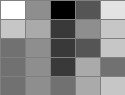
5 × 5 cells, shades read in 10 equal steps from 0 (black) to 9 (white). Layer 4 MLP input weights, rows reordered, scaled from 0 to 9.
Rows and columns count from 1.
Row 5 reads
4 5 4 6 7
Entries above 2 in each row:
4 4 4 4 5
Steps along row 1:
down down up up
